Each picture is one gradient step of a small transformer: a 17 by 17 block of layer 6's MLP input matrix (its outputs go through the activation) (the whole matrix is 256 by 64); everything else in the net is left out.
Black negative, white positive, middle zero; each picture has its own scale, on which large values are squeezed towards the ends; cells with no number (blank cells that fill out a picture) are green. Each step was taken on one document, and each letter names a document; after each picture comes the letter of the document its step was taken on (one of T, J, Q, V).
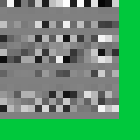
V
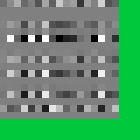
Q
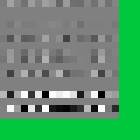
Q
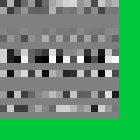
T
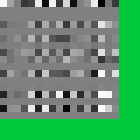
V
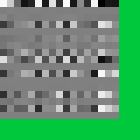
V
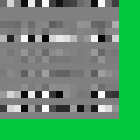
Q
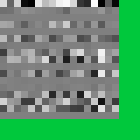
V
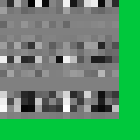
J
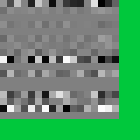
J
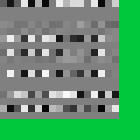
Q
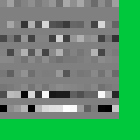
Q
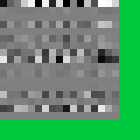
V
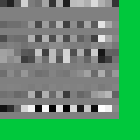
V
